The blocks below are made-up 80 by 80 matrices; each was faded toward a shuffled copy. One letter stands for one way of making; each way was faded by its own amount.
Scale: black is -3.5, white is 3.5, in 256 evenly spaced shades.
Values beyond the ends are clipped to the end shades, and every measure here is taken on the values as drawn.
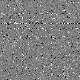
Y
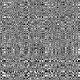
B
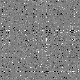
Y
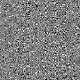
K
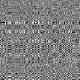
B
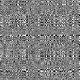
B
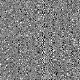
K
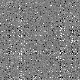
Y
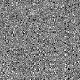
K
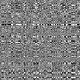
B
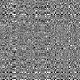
B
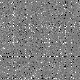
Y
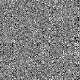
K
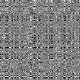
B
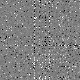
Y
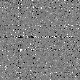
Y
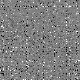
Y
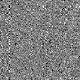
K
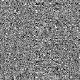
K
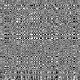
B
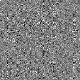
K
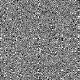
K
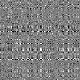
B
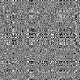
B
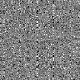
K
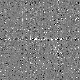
Y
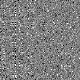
K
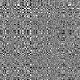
B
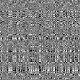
B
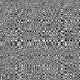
B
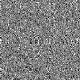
K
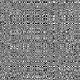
B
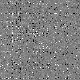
Y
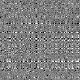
B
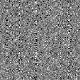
K
